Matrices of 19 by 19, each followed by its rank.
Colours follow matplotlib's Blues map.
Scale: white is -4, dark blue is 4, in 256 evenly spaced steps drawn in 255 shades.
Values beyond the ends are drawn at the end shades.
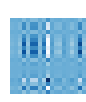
one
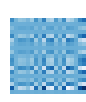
one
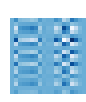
one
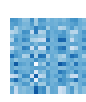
two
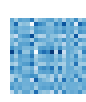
two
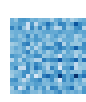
three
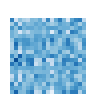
three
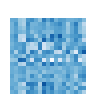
three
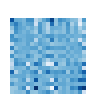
three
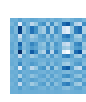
one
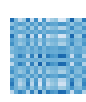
one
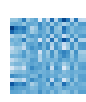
two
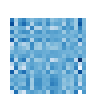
two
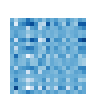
two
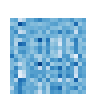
three
